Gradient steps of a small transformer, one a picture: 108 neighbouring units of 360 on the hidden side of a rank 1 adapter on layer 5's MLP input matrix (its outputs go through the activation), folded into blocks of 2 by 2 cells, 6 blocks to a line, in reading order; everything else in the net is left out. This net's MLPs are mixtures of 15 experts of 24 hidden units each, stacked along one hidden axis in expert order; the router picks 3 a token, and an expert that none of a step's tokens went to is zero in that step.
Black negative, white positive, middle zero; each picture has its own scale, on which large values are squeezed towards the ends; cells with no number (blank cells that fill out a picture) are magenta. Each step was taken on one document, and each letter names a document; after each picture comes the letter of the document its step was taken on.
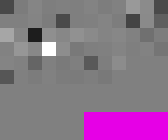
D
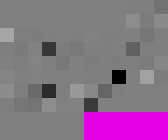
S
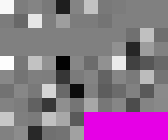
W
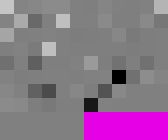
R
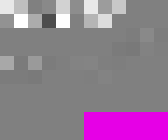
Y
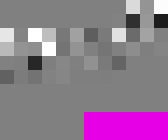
D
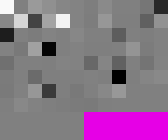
R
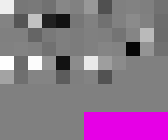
W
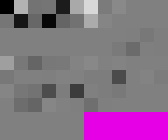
Y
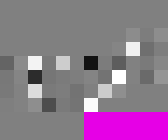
R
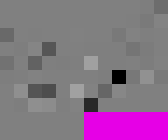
S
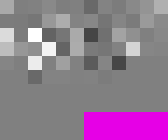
D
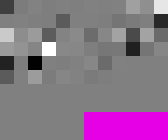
D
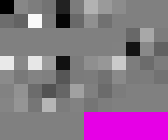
W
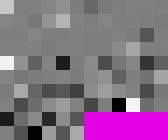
W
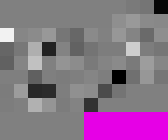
S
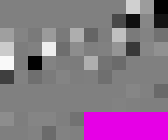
D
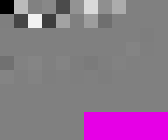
Y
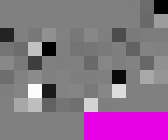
R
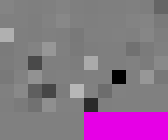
S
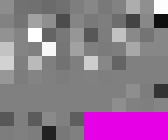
D
